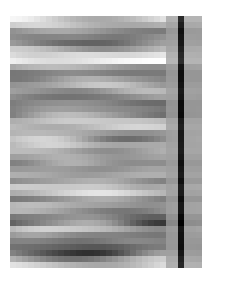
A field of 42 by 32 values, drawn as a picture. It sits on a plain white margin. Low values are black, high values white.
Calmest part: middle left. Odd lines: column 29. Grain: streaks across. Seam: vertical, 80% of the way across, the right part calmer.
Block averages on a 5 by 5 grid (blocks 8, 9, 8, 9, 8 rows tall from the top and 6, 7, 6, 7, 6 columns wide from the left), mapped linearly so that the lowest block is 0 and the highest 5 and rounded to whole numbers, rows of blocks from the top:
5 4 3 4 1
1 2 2 1 0
4 4 3 3 1
3 3 3 2 0
2 0 0 1 0
